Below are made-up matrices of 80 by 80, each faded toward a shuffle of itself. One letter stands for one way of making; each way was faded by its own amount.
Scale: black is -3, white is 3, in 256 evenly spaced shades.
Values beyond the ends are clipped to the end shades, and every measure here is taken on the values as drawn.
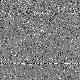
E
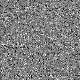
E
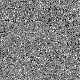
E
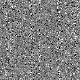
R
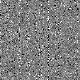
R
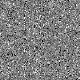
R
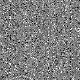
R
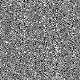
R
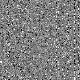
R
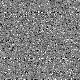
E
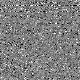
E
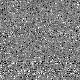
E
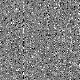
R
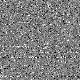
E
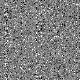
R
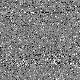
E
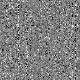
R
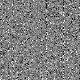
R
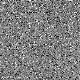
E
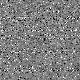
E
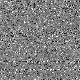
E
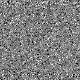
E
